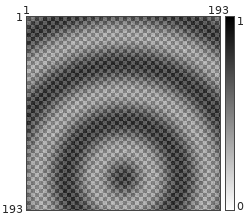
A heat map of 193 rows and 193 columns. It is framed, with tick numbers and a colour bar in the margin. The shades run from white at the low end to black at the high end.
Rings spread out from the bottom middle. No seam splits the table. No row or column stands out.
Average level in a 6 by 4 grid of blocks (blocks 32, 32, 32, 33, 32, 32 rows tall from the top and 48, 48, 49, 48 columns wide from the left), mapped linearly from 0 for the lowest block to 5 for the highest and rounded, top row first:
4 0 0 4 / 1 5 5 1 / 4 0 0 4 / 1 5 5 1 / 2 1 1 2 / 2 1 1 2
